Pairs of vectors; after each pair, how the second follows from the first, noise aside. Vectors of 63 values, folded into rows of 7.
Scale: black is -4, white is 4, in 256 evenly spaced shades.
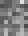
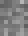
shrunk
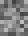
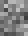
wrapped around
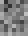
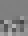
partly zeroed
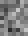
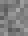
shrunk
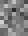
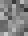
wrapped around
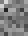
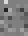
partly zeroed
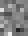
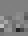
partly zeroed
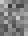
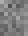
shrunk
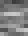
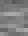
shrunk
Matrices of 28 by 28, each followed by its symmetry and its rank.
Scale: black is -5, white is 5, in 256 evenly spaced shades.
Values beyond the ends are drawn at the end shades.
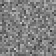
neither, full rank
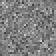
symmetric, full rank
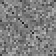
symmetric, full rank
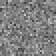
antisymmetric, full rank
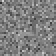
antisymmetric, full rank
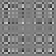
symmetric, rank one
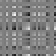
symmetric, rank one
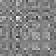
symmetric, rank three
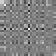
symmetric, rank three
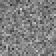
neither, full rank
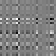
neither, rank one
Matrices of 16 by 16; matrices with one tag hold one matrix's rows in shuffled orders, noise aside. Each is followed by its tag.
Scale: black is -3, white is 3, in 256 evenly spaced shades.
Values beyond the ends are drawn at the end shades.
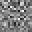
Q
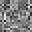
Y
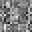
Y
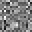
Y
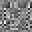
Y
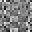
Y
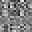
Q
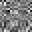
Y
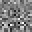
Q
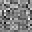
Y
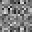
Q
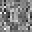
Y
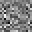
Y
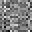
Y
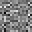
Y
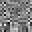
Y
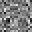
Y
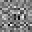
Q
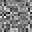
Y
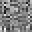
Y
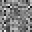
Y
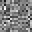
Y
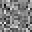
Y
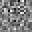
Q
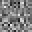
Q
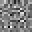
Q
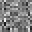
Y
